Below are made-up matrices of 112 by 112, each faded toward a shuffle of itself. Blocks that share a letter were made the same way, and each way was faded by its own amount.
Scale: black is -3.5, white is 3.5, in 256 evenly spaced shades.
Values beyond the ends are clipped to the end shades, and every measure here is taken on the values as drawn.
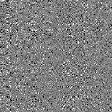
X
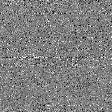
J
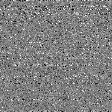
J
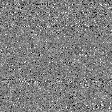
J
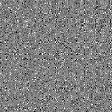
X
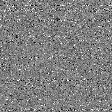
J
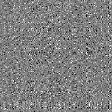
X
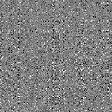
X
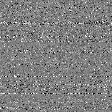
J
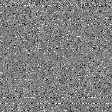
J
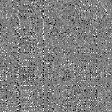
X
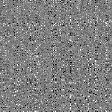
X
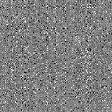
X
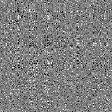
X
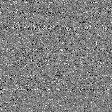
J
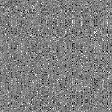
X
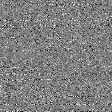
J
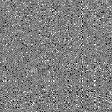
X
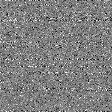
J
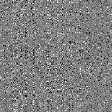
X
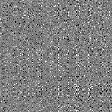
X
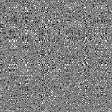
X
